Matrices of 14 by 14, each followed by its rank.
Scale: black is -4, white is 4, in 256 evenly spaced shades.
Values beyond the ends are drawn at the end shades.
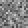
full rank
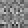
three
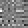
three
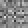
three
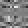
two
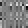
two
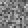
full rank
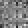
three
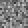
full rank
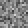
full rank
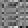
two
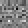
three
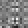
two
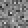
full rank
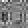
two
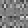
three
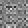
three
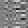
two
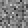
full rank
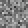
full rank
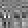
two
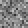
full rank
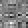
two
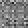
three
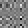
two
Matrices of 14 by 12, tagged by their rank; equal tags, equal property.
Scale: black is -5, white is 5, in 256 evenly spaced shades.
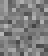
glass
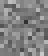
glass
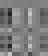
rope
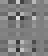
rope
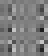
rope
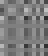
rope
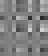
rope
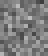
glass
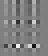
rope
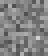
glass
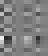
rope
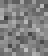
glass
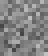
glass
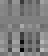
rope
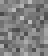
glass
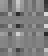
rope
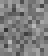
glass
